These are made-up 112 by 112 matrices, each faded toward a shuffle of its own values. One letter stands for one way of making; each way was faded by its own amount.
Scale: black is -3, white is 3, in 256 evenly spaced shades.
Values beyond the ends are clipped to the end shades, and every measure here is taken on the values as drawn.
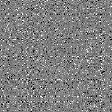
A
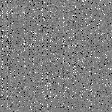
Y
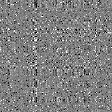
A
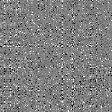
A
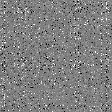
Y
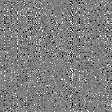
A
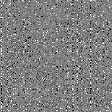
A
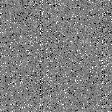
Y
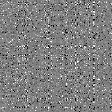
A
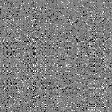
A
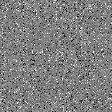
Y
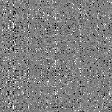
A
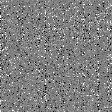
Y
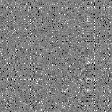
A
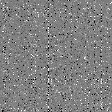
Y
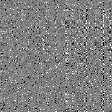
A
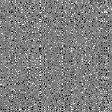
A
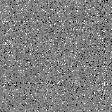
Y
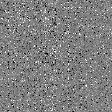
Y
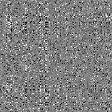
A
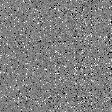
Y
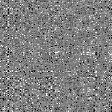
A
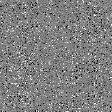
Y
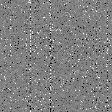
Y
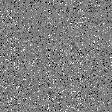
Y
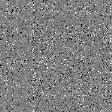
Y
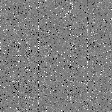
Y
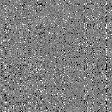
A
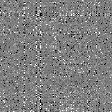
A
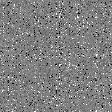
Y
